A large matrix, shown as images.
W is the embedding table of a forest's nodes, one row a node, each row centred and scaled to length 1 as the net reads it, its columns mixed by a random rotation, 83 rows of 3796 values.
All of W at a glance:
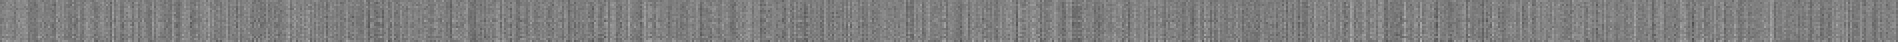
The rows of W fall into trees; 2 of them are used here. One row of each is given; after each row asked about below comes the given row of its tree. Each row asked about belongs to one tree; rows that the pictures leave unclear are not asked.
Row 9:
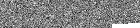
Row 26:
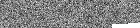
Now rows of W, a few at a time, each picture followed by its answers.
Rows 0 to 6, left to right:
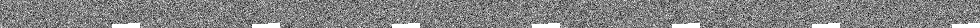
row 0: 26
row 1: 26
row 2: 9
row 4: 26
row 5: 9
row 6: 9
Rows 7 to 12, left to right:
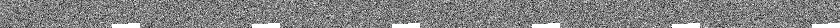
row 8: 9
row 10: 26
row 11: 26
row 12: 26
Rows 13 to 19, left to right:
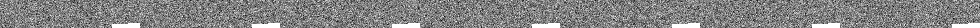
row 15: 9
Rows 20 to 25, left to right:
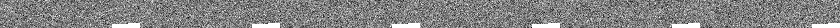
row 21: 9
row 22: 9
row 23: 26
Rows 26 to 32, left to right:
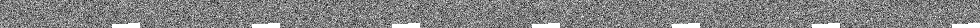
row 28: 9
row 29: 26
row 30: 9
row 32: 9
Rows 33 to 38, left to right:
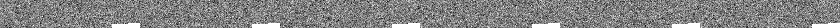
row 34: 9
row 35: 9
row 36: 26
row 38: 26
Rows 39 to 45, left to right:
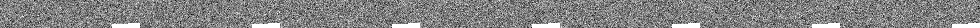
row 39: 9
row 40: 9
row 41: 26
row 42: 26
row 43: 26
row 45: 9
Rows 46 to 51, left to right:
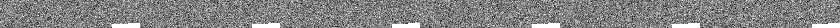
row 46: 9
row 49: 9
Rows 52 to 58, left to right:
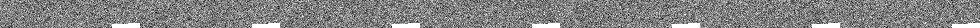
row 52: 9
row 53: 9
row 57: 26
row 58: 26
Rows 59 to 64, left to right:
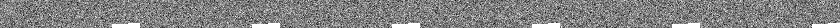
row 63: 26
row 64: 26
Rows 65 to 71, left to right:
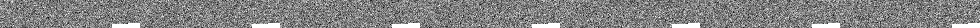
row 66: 9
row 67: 26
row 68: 9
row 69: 9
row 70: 9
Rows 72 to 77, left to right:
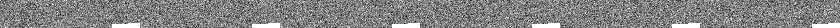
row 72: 26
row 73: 26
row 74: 26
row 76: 9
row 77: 9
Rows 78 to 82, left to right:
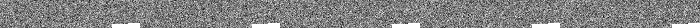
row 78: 9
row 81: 9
